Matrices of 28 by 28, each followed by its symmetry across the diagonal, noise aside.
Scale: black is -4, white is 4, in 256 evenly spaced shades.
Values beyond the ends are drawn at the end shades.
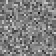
neither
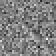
antisymmetric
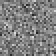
antisymmetric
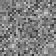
symmetric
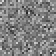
symmetric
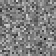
neither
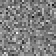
antisymmetric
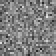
neither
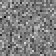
neither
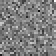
antisymmetric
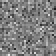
antisymmetric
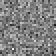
neither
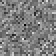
symmetric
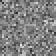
symmetric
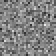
neither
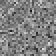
symmetric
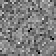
symmetric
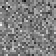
antisymmetric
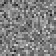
symmetric
